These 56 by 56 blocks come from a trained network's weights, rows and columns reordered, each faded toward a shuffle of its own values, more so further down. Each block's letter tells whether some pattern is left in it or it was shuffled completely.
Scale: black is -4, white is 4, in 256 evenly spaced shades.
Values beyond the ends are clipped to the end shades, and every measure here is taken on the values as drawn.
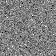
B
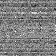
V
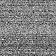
V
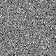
B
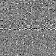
V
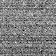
V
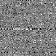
V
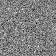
B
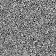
B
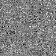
V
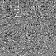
V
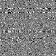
V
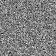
B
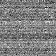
V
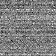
V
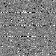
V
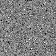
B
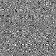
V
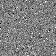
B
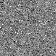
V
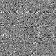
V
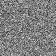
B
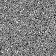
B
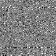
V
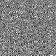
V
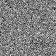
B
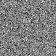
B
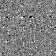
V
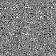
V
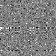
V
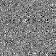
V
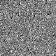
V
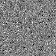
V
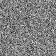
B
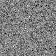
B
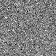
B
